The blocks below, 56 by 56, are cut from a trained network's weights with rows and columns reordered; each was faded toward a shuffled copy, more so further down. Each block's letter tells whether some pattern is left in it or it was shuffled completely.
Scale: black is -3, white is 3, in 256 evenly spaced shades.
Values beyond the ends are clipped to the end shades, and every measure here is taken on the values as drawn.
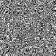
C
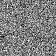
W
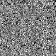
C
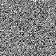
C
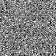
C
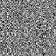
C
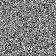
W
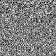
C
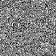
C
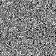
C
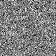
W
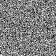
W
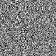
C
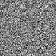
C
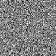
C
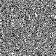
C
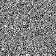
C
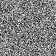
W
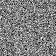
W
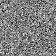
W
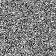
W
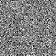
C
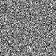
C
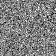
W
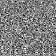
C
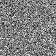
W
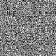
C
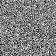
W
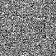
C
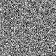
C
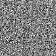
C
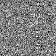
C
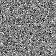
W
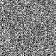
C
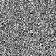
C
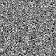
C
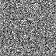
C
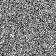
W
